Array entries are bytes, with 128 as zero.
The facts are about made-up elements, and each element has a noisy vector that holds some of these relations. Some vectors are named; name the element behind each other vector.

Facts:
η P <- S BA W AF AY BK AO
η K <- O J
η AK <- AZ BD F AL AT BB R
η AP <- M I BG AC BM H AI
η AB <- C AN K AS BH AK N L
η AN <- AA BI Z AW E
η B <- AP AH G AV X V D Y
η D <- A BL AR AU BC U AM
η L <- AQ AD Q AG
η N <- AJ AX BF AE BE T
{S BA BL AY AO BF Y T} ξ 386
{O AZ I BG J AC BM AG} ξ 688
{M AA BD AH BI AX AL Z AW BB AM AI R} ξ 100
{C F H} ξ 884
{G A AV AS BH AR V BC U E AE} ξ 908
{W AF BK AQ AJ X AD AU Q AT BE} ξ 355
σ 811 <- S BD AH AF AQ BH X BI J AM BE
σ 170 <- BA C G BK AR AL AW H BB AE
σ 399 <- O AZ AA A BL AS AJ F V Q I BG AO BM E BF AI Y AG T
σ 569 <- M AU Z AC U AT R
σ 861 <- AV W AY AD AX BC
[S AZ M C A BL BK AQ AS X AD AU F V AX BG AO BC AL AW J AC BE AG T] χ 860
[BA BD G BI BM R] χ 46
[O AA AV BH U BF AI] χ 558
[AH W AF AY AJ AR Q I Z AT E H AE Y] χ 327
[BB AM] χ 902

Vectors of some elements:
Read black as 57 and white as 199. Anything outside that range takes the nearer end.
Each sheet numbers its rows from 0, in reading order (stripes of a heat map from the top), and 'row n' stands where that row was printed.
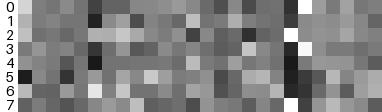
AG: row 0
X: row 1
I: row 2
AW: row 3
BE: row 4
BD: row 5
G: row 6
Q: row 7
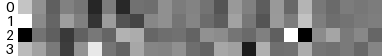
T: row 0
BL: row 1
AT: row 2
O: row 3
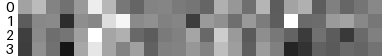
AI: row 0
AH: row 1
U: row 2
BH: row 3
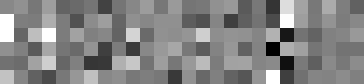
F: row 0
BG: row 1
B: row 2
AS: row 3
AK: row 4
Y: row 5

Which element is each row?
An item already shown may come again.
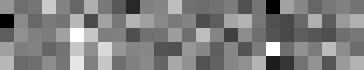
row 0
BC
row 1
R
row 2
AV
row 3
H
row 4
G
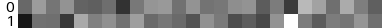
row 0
F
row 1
AY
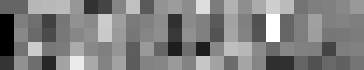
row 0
P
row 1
Z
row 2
Z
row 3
BB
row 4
BH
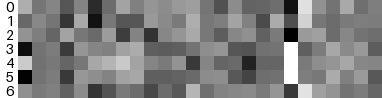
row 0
J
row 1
S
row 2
AS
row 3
W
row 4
I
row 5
W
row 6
BK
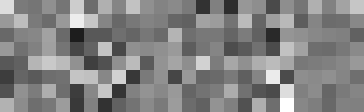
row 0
BM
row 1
AI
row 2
AD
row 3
AC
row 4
P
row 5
E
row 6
M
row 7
AO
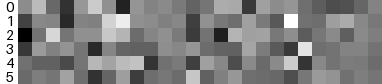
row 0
BF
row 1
AH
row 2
AM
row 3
AX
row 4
AE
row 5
AU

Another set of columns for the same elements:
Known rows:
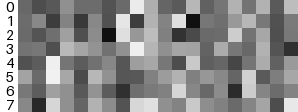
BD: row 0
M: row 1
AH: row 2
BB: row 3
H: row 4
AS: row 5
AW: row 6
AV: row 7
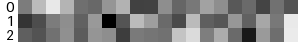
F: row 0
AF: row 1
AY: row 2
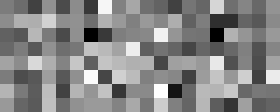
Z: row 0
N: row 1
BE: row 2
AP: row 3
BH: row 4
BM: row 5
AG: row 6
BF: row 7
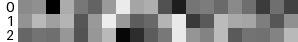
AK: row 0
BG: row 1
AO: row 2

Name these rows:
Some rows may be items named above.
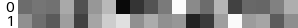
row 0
AO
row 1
I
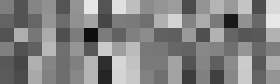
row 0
BM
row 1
AY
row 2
AU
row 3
AA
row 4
AI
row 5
AI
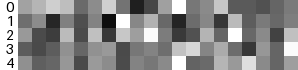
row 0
T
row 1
AT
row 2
U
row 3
AY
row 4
J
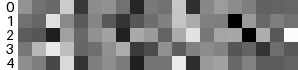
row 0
BL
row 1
C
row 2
BA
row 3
F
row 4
BL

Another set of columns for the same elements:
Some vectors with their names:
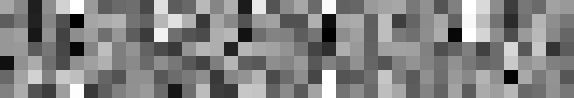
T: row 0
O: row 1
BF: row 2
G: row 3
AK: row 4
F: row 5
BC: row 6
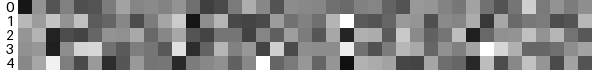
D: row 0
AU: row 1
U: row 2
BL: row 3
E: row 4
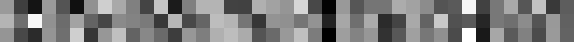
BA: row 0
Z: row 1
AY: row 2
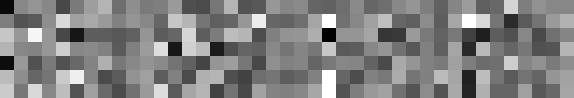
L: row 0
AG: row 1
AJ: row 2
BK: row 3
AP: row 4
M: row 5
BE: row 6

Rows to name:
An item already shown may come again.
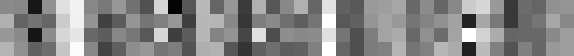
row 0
AO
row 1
AX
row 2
BL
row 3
M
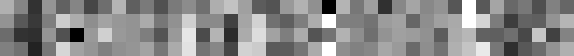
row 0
Y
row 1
AC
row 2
BM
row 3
BG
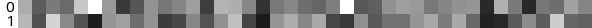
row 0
AX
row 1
R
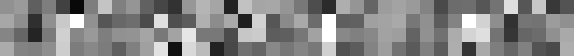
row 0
G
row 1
T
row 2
BG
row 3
BK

